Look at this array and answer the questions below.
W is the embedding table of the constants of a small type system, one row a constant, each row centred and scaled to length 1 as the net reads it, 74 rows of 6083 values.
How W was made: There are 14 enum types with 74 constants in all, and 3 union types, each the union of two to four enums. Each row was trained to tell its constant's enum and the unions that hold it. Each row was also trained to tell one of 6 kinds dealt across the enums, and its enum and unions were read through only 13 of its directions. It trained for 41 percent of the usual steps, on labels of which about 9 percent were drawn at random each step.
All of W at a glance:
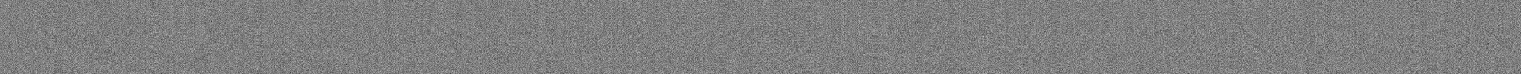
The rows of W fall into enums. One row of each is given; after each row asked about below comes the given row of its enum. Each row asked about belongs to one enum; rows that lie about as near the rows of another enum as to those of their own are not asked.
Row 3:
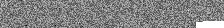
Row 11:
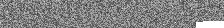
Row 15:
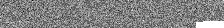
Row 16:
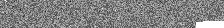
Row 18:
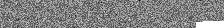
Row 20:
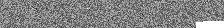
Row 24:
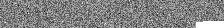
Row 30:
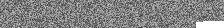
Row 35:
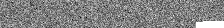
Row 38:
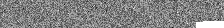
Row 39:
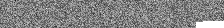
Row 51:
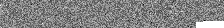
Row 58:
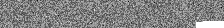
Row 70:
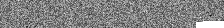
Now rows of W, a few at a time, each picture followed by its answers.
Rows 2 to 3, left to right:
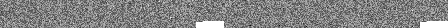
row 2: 58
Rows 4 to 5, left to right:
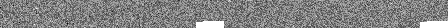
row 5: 16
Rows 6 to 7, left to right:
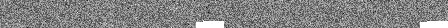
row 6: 24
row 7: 38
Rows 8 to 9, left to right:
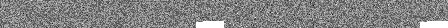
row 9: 15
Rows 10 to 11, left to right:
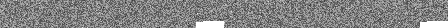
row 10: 51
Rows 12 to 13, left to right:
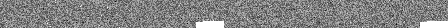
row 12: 35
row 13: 39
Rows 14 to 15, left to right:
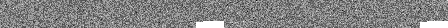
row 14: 51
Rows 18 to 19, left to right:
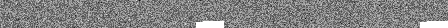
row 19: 35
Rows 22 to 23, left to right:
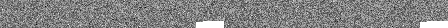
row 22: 16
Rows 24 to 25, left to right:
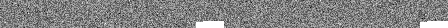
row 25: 51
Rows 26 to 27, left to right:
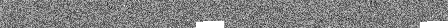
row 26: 20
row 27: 24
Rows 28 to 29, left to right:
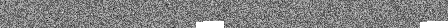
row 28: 51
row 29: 39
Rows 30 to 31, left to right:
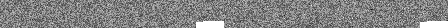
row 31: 39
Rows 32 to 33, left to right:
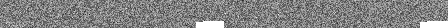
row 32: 15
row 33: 18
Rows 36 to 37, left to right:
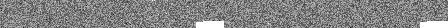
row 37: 70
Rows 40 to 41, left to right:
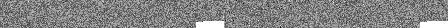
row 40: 38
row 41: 24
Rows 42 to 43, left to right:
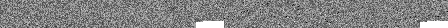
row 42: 39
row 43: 15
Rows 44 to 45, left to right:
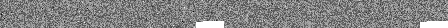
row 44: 58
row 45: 3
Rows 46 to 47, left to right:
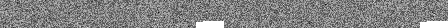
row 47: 18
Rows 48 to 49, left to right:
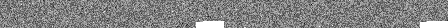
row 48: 38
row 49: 58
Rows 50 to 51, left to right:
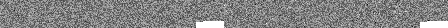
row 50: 51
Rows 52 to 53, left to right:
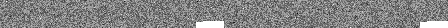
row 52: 58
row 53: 39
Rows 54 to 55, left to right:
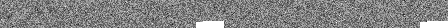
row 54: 70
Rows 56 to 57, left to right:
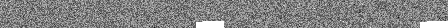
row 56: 3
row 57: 58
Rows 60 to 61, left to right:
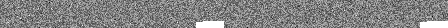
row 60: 70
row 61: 35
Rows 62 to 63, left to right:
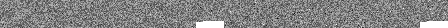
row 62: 70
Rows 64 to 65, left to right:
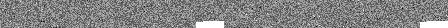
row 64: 24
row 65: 35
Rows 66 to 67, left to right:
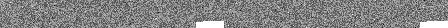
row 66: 30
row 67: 18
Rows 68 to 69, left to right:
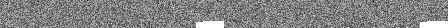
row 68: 35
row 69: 16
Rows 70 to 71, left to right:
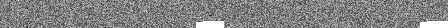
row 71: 24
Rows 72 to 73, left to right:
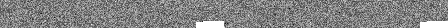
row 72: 70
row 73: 3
